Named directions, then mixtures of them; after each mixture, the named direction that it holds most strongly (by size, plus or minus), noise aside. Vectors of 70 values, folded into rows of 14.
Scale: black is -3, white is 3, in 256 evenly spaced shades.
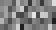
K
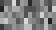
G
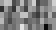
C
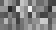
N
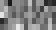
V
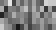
V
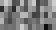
C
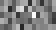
K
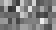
N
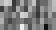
C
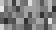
G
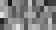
V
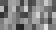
C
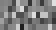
K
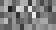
N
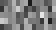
G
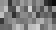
V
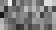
V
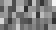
K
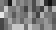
V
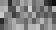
V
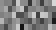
K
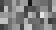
G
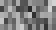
N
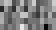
C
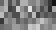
N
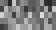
G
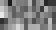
V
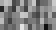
C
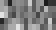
V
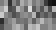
V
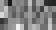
V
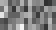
V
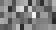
K
